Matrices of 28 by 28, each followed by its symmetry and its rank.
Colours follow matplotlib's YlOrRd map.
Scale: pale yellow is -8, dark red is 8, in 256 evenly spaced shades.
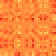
antisymmetric, rank two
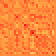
symmetric, rank three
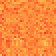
neither, rank five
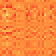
neither, rank three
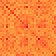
symmetric, rank five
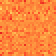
neither, rank five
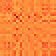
symmetric, rank three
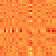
antisymmetric, rank two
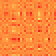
antisymmetric, rank two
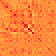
symmetric, rank five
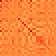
symmetric, rank five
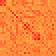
symmetric, rank five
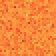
neither, full rank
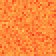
neither, full rank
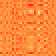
neither, rank three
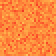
neither, full rank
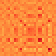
symmetric, rank three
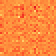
neither, rank five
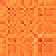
symmetric, rank three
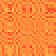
antisymmetric, rank two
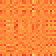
neither, rank three
